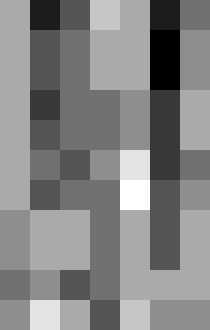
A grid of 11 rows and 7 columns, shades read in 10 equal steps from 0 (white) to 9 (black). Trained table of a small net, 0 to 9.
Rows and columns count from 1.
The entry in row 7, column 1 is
3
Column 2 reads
8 6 6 7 6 5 6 3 3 4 1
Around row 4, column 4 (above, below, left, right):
3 5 5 4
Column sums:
38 55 52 48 29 72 41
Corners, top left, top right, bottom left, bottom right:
3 5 4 4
